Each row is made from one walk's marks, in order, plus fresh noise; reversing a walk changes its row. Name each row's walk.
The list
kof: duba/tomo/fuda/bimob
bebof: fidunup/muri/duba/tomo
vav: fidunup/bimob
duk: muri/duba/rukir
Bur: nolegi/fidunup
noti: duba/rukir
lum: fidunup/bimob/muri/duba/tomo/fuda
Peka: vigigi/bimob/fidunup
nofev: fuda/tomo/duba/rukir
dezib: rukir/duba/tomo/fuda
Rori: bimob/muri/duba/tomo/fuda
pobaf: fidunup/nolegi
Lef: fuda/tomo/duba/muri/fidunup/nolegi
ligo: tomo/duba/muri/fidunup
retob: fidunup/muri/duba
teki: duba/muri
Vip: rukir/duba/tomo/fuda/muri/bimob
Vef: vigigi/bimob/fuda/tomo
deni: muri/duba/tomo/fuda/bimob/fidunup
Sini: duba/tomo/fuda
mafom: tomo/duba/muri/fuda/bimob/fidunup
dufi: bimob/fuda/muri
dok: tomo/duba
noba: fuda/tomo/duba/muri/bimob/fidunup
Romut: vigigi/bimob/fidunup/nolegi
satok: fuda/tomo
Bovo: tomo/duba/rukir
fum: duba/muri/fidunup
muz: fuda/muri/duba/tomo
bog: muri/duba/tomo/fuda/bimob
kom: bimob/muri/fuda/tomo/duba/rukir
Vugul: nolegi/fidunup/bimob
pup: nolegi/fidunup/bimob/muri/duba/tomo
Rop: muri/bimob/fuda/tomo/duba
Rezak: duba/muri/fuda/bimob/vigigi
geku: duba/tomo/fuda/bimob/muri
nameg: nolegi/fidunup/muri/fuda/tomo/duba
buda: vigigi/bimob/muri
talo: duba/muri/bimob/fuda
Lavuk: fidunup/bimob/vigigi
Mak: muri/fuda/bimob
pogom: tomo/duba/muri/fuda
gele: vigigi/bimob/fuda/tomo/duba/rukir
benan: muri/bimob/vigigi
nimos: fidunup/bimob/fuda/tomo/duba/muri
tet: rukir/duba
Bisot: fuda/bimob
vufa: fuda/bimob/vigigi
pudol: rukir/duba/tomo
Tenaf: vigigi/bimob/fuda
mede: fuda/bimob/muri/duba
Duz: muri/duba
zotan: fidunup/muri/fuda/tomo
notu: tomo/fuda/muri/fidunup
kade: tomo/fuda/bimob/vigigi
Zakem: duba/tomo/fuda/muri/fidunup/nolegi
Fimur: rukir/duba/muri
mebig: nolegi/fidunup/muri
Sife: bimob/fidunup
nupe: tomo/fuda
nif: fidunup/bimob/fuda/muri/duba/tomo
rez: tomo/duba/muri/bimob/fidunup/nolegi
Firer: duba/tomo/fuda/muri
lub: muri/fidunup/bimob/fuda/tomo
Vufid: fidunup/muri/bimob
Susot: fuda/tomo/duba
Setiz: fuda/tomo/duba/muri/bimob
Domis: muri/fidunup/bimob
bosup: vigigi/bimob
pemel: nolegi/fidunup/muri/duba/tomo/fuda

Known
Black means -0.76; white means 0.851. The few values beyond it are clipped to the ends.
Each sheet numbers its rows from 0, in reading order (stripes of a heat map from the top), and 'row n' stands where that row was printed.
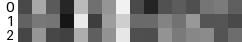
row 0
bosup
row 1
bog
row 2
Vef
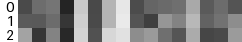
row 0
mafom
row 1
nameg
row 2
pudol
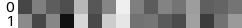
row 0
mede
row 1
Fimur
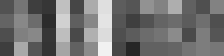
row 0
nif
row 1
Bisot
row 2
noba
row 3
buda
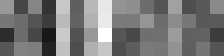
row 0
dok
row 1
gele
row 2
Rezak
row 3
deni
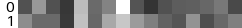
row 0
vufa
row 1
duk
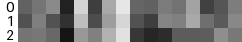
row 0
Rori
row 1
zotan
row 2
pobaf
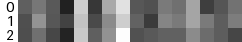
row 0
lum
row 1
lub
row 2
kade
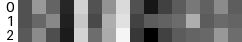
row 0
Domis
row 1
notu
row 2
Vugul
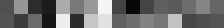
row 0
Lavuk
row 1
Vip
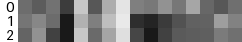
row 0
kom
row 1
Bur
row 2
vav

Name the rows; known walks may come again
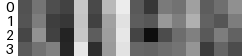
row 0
pup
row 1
nif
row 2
Vufid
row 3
Setiz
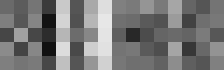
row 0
kom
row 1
teki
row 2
benan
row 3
Fimur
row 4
satok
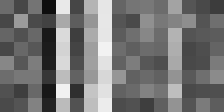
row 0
kof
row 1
Vef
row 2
geku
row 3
talo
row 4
nupe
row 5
Duz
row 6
Vip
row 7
rez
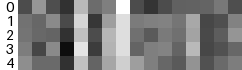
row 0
vufa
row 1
muz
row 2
bebof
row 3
Firer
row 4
duk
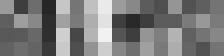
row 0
noti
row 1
Sife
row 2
nameg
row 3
Rop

